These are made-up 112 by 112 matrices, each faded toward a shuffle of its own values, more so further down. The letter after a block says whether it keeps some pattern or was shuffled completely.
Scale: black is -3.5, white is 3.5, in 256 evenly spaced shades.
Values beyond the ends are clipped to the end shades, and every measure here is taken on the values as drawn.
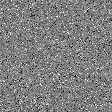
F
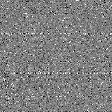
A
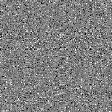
A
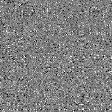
A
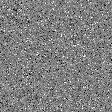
F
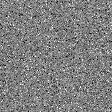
F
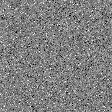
F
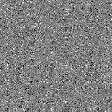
A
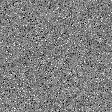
F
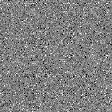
A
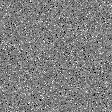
F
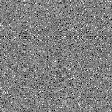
A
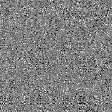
A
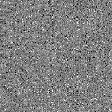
A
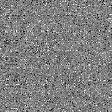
A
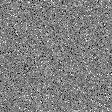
F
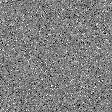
F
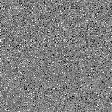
A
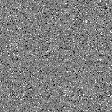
A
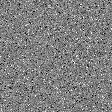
F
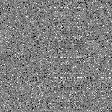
A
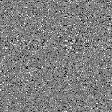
A
